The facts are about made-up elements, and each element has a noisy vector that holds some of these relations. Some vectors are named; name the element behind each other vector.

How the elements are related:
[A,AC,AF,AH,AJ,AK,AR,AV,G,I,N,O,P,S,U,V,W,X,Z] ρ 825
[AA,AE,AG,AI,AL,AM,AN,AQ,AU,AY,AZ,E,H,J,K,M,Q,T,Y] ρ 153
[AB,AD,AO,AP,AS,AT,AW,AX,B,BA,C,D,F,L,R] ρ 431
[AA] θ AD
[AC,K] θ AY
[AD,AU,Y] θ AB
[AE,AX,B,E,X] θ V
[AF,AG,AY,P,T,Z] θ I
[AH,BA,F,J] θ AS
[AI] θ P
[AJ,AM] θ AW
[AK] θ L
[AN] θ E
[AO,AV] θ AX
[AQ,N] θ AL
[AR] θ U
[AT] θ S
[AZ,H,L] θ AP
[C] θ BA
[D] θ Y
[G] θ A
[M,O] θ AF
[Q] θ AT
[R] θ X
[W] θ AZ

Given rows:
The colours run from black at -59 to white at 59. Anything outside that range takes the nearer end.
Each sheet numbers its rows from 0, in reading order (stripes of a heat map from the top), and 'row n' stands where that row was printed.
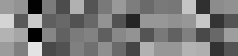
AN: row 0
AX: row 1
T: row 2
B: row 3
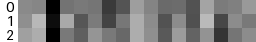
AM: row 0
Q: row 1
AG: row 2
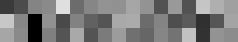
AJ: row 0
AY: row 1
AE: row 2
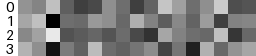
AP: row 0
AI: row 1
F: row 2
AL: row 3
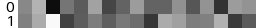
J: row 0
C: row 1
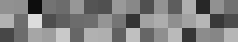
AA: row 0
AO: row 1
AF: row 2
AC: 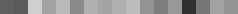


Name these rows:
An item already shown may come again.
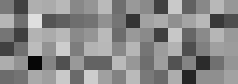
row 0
V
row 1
AO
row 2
V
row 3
O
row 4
K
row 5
I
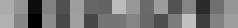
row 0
K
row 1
E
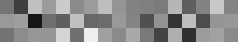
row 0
AV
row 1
AQ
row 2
P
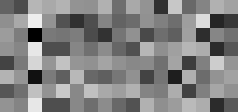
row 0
X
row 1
AT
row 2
Y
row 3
R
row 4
AH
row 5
AL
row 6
Z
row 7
R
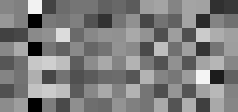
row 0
D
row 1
Y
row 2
AJ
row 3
M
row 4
S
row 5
AW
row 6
S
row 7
H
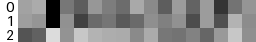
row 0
AG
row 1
AZ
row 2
N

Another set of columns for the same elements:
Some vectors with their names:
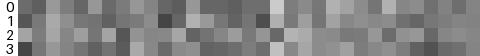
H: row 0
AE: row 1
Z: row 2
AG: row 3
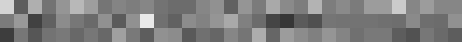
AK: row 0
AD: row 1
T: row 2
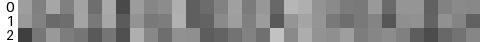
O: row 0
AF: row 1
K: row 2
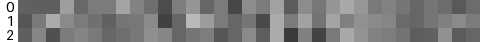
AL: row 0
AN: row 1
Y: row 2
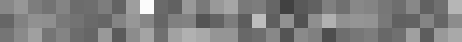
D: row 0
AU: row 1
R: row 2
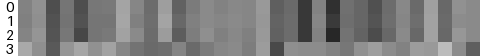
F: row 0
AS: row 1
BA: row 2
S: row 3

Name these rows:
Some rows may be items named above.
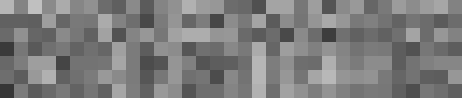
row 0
AV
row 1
AL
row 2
AX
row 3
T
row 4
J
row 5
AQ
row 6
AY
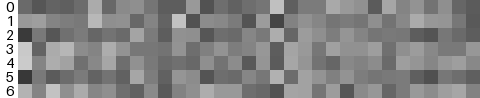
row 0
AZ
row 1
AJ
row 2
T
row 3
N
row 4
AH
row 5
AY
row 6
AV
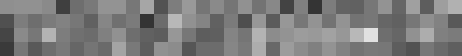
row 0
C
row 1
E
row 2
Q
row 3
T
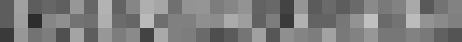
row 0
AW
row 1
AT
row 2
AM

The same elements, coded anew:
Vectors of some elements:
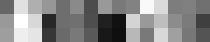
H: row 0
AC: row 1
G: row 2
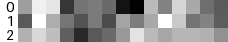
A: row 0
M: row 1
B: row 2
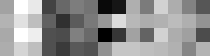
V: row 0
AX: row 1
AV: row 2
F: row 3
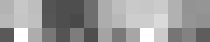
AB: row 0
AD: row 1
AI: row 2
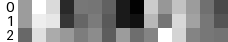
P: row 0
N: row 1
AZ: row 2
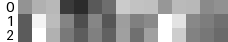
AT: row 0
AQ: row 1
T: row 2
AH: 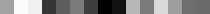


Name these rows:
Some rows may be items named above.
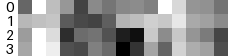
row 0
E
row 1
D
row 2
Z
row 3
AV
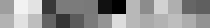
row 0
AJ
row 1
AX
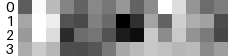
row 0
AM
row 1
AV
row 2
Z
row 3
AW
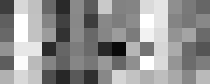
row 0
Q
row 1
J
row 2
AN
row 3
S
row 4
AM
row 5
C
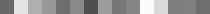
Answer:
H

